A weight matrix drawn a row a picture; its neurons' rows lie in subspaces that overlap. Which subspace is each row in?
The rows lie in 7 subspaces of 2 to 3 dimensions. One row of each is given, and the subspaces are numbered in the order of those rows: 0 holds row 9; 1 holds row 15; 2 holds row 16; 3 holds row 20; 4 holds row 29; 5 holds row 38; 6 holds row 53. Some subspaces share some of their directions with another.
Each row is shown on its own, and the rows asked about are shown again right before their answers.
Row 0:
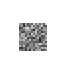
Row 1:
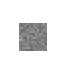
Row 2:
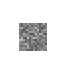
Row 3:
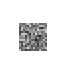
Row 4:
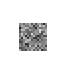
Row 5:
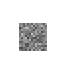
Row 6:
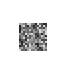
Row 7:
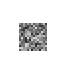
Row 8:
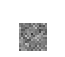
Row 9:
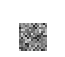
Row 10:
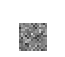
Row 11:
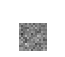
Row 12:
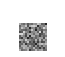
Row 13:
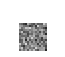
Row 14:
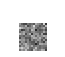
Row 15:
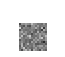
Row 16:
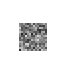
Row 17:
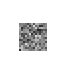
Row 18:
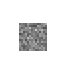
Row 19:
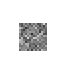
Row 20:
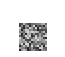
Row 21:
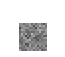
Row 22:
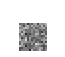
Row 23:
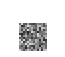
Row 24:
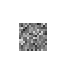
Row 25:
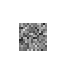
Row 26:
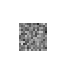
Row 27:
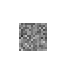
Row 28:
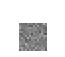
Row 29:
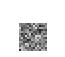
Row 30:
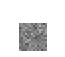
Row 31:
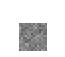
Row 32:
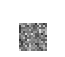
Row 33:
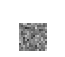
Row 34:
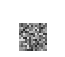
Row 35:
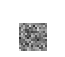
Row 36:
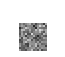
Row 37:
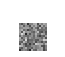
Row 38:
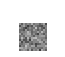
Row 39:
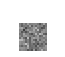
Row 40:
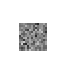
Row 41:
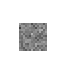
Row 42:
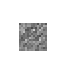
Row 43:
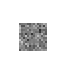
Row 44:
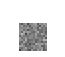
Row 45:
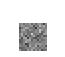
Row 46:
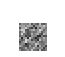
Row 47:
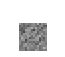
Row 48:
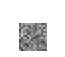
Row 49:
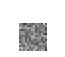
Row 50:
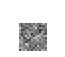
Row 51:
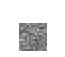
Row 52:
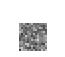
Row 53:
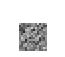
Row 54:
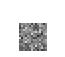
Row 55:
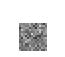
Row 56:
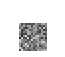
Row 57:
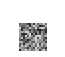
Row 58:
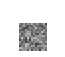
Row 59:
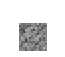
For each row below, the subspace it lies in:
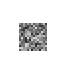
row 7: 5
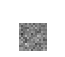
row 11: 5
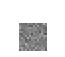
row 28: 0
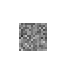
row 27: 1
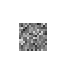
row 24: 4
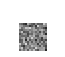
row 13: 0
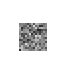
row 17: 4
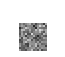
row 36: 0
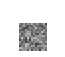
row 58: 5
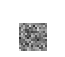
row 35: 3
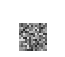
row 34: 4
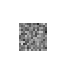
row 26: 4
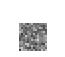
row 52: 2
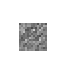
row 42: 6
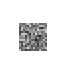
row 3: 4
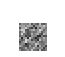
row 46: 6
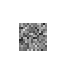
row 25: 4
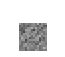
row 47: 6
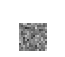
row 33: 0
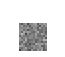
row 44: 5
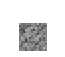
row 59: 6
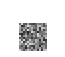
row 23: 5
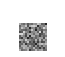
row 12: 0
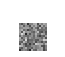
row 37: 5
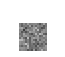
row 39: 2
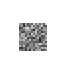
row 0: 6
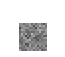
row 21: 3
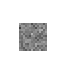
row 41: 1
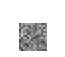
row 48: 1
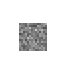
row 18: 0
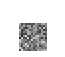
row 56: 1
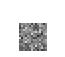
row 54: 3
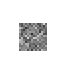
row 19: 4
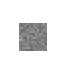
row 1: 2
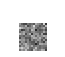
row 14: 0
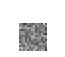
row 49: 0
